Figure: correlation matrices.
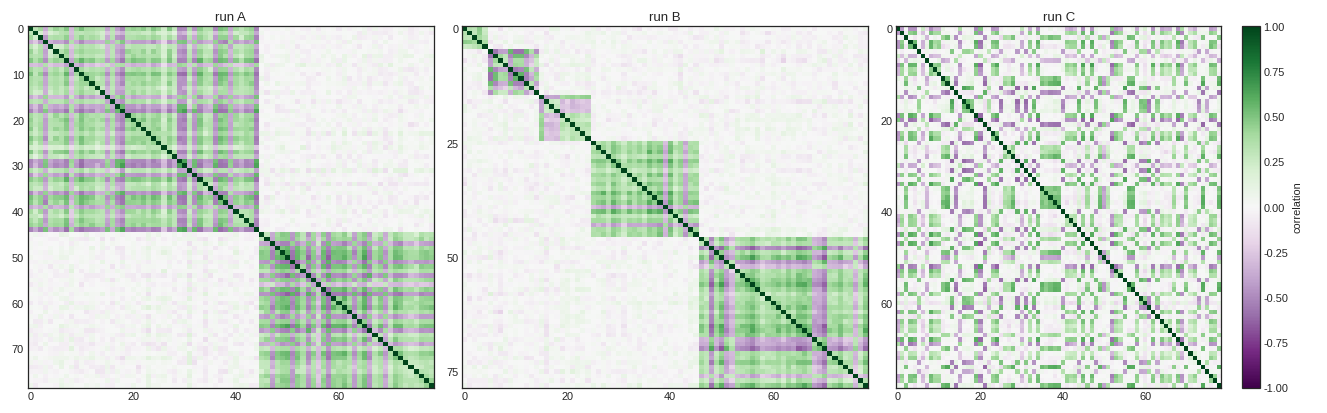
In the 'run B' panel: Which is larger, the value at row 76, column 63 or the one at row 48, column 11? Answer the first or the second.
the second
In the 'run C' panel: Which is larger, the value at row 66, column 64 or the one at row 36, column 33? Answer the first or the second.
the first
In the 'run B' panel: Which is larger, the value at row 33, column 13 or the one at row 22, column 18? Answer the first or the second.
the first
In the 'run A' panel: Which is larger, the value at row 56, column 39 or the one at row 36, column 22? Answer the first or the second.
the first
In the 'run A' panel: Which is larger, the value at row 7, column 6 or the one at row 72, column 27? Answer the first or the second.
the first
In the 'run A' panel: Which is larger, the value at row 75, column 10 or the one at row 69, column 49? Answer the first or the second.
the first
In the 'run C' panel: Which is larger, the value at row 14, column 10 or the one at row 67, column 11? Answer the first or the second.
the second
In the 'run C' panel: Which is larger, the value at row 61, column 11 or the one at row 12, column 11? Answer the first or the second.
the second
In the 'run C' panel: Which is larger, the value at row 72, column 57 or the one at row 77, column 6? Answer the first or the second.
the first
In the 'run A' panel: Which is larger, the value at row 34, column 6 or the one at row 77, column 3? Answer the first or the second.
the first
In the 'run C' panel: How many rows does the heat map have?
79
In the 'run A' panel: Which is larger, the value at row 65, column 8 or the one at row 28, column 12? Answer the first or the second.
the second
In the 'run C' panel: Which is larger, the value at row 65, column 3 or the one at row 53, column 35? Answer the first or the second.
the first
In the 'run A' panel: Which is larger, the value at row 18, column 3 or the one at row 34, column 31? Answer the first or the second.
the first
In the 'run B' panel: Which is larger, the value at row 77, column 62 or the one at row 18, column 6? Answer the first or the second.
the first
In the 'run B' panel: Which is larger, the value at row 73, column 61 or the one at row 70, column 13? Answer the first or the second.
the first
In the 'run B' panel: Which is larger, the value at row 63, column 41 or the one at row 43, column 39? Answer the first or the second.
the second
